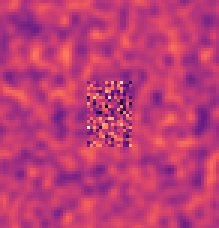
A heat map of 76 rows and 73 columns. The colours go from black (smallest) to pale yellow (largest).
Stripes: none. Grain: blotchy. Odd patch: rougher, in the centre. Mirror symmetry: none. Histogram: heavy tails on both sides. Roughest part: centre.
